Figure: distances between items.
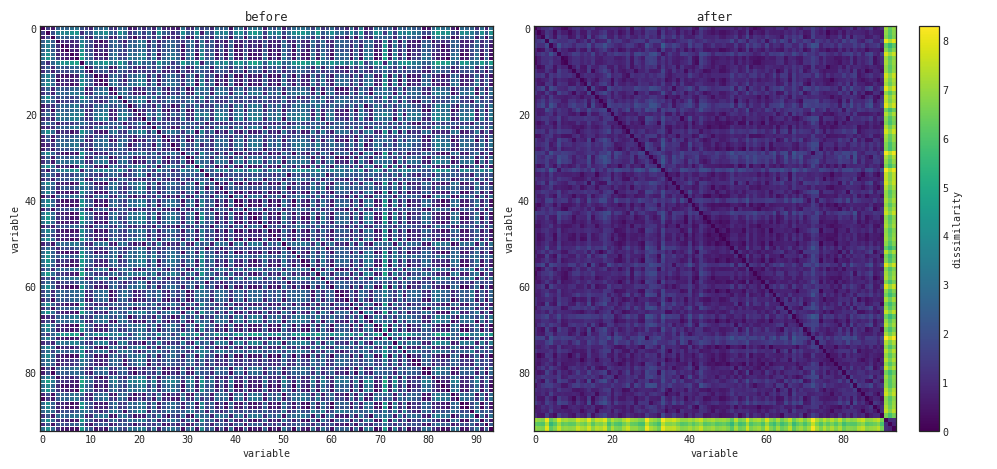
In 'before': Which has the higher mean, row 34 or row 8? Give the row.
8
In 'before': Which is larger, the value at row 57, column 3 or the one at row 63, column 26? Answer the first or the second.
the first
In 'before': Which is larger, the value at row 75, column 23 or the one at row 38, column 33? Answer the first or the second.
the second
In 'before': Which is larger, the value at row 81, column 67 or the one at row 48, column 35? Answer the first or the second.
the first
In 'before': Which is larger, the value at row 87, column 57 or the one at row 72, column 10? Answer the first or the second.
the second
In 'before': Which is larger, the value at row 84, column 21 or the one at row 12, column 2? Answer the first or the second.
the first
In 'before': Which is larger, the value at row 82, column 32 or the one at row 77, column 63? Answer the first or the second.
the second
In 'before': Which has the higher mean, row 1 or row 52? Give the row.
1
